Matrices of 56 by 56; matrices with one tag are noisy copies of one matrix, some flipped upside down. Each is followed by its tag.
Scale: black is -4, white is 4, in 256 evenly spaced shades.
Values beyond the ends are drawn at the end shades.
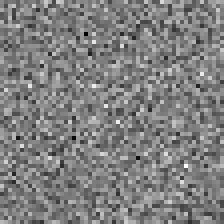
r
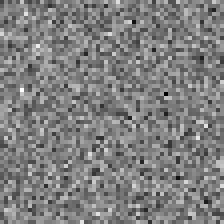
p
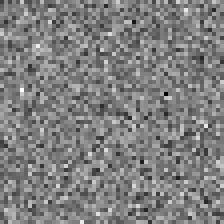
p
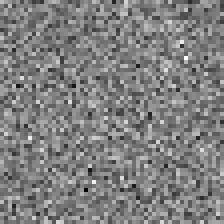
r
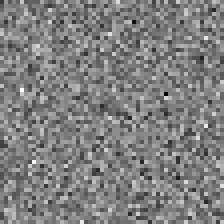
p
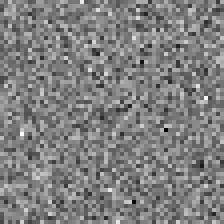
p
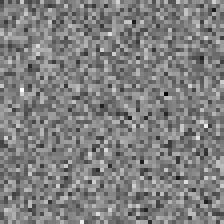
p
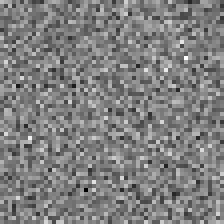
r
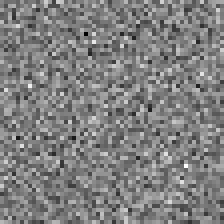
r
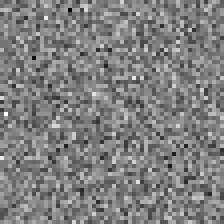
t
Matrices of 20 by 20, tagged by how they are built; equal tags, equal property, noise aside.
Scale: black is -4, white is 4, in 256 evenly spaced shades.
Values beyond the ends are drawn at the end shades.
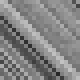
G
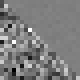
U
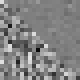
U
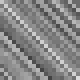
G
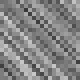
G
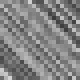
G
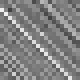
G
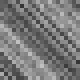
G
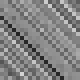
G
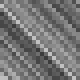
G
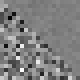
U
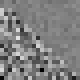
U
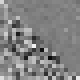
U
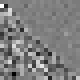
U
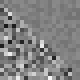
U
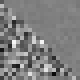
U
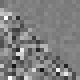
U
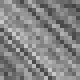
G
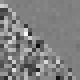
U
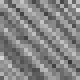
G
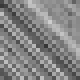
G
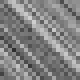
G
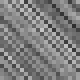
G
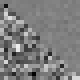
U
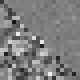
U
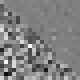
U
